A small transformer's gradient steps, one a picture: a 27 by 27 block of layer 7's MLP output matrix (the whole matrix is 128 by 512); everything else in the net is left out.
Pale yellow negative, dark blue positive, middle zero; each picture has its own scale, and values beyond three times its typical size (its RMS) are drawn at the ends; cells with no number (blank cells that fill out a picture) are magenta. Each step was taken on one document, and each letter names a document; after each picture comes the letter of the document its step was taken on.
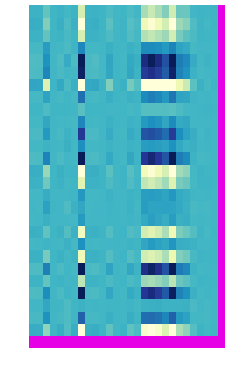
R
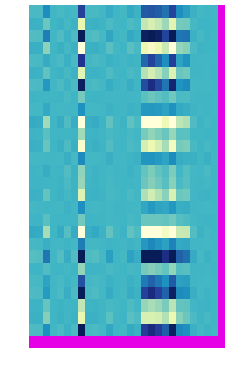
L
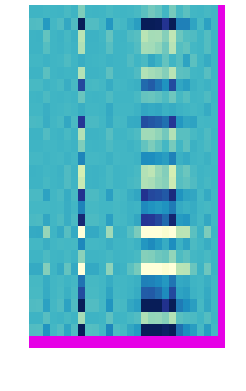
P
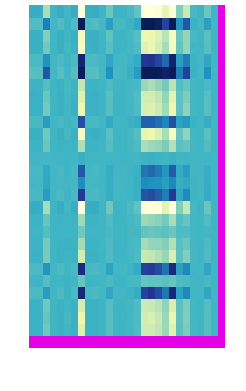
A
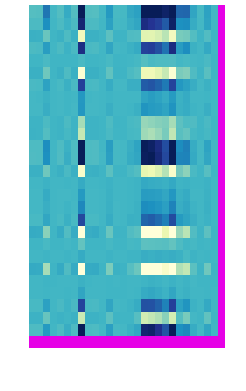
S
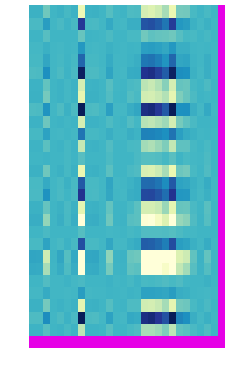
R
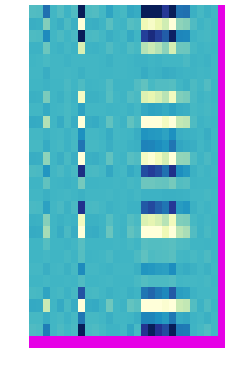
L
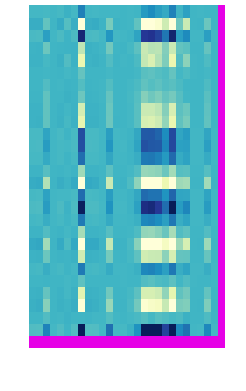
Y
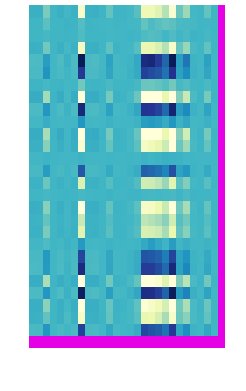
A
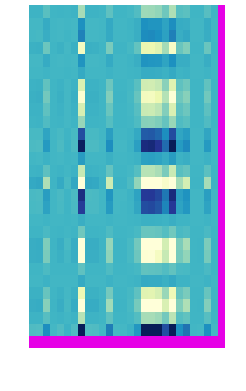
Y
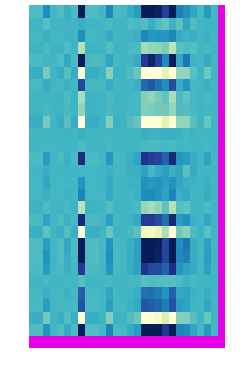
P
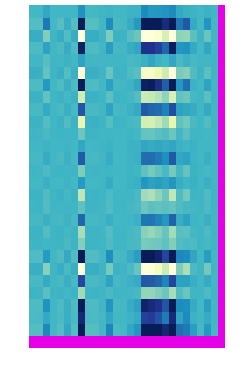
S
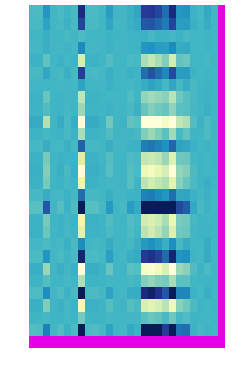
L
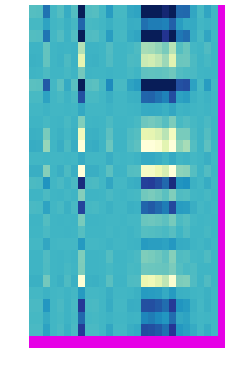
S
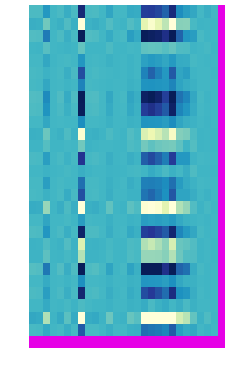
R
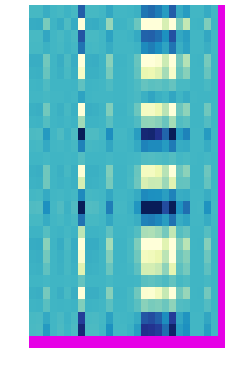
Y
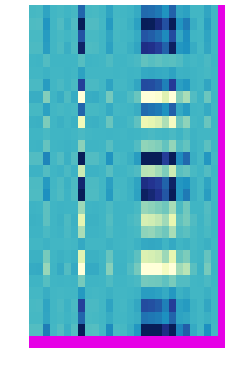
S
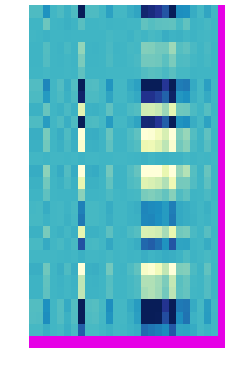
P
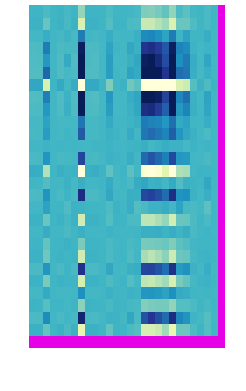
R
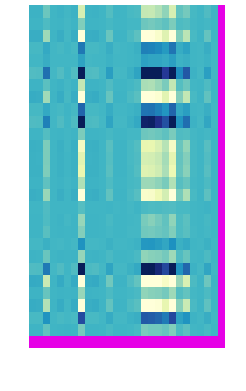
A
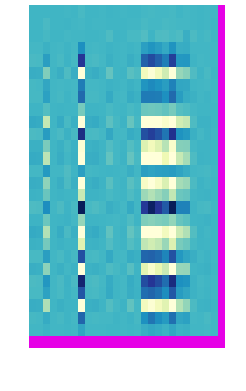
L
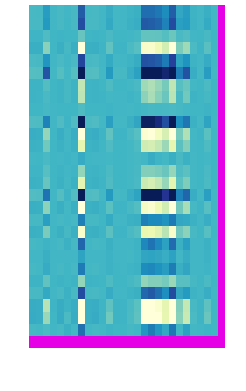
A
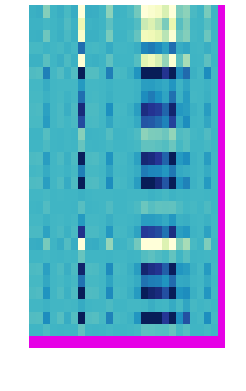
Y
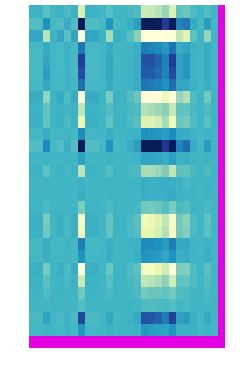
S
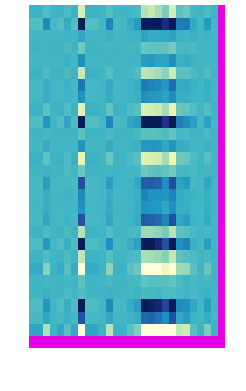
P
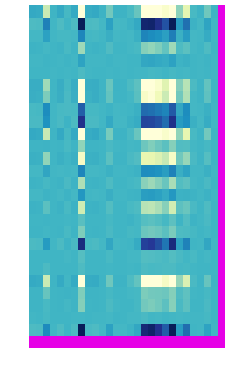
A
